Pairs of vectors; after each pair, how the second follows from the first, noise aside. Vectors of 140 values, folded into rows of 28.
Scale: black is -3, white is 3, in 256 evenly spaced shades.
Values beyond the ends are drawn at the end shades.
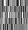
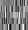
reversed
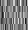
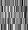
reversed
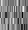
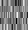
wrapped around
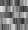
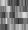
wrapped around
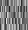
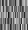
wrapped around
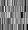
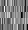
copied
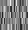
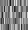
sign-scrambled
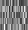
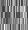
sign-scrambled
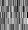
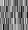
wrapped around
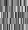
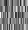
copied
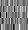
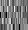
sign-scrambled
